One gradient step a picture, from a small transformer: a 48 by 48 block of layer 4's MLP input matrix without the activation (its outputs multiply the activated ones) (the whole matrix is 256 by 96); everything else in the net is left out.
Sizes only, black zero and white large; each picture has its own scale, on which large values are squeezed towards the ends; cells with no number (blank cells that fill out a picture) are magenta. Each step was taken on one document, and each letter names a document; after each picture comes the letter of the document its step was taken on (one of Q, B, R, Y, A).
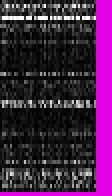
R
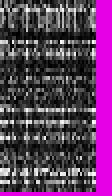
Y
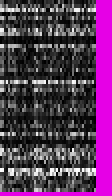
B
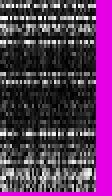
R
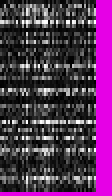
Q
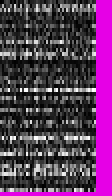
Y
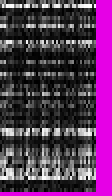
R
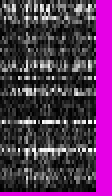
Q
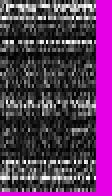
R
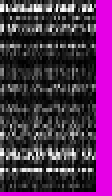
B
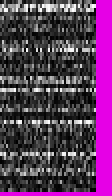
Y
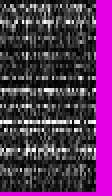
Q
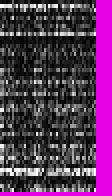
B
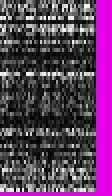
R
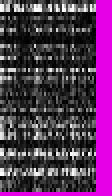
B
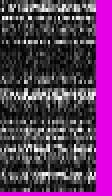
Y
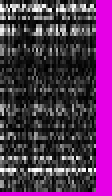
B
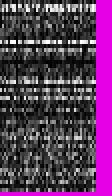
Y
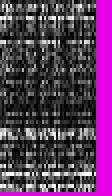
R
